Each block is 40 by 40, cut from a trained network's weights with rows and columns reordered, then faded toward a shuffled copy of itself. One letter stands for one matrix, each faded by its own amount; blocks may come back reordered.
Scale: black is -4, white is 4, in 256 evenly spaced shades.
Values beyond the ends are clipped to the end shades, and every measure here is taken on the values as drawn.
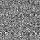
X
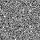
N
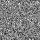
N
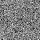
N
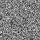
N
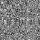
X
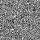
N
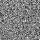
N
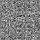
X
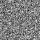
N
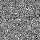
N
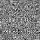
X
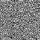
X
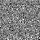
N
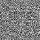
X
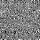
X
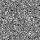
N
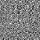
X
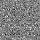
X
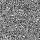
N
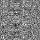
X
